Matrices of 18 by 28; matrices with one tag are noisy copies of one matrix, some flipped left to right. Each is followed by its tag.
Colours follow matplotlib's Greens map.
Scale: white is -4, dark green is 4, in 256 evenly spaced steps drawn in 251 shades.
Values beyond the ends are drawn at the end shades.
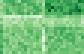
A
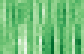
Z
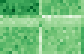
A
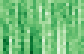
Z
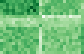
A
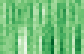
Z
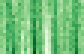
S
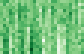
Z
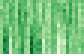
Z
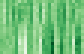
Z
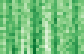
S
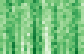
S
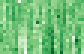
Z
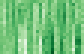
Z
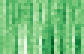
Z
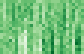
Z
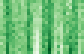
S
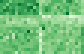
A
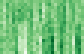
Z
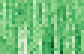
Z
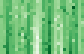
S
